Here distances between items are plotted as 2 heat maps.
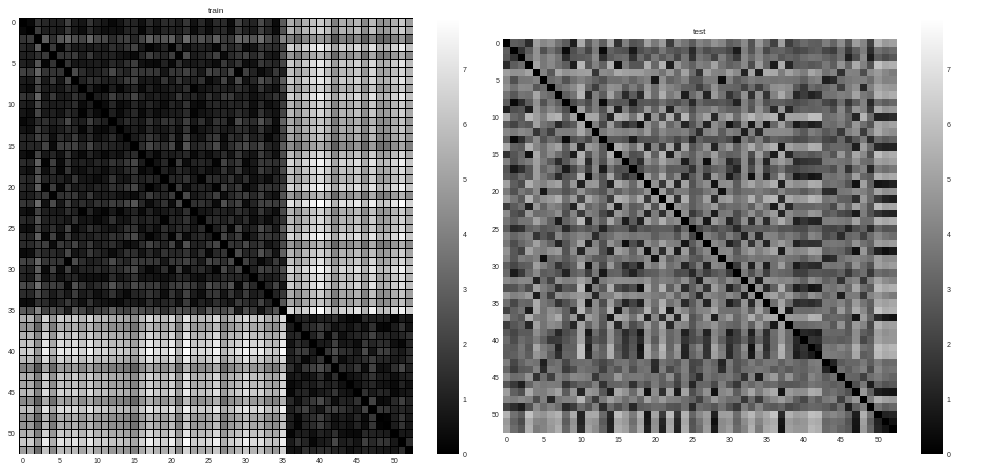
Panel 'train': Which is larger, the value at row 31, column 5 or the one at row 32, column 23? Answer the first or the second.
the second
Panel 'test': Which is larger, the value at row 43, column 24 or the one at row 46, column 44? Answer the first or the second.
the first
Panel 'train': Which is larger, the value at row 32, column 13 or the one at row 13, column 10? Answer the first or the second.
the first
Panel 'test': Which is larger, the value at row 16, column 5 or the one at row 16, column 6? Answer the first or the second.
the first
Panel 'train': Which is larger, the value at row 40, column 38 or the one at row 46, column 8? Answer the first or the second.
the second
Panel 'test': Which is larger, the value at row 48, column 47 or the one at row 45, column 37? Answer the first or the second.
the first
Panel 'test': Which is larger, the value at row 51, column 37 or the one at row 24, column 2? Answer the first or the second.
the second
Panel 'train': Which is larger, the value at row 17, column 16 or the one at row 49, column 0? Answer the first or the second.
the second
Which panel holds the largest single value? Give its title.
train
